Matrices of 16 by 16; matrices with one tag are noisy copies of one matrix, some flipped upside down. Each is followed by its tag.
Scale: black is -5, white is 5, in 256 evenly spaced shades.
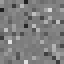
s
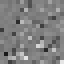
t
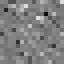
t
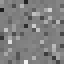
s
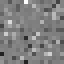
s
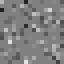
s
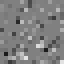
t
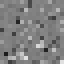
t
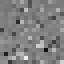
t
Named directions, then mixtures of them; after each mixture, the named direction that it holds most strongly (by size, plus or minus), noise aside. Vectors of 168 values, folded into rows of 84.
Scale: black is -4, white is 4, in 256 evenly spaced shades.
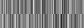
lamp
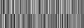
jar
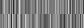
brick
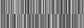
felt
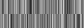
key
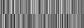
jar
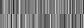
brick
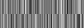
key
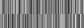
brick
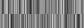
key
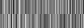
brick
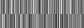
jar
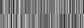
brick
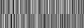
jar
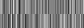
brick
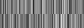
lamp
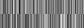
brick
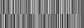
jar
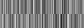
lamp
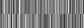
brick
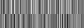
jar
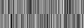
key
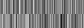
lamp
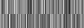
key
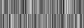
key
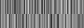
felt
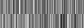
lamp
